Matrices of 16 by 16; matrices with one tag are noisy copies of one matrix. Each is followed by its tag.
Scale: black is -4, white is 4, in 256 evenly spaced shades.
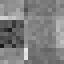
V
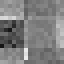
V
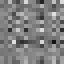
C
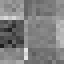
V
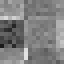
V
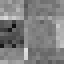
V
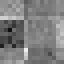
V
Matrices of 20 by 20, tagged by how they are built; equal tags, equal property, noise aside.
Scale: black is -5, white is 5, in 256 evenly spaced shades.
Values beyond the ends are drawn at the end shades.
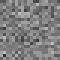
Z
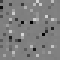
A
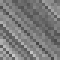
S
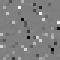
A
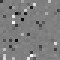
A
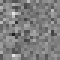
Z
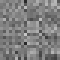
Z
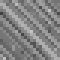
S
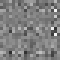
Z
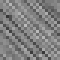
S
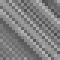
S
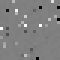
A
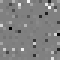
A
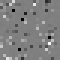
A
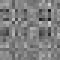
Z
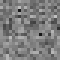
Z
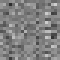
Z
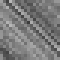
S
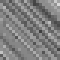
S
